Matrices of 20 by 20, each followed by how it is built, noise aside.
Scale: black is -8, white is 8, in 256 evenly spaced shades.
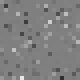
sparse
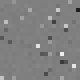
sparse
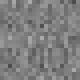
low rank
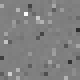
sparse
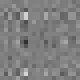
low rank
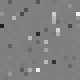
sparse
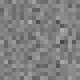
low rank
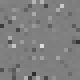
sparse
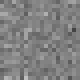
low rank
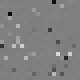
sparse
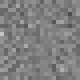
low rank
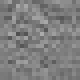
low rank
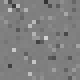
sparse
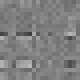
low rank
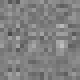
low rank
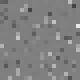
sparse
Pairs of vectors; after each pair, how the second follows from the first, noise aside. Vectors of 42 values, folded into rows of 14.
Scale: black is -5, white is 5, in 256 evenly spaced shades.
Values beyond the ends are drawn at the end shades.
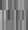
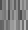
wrapped around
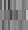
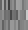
copied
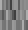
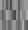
copied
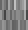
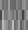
reversed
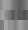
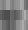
reversed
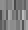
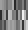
scaled up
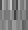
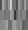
copied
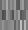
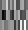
scaled up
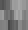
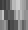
scaled up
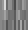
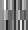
scaled up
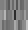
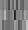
copied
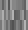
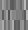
wrapped around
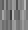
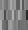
wrapped around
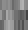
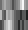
scaled up
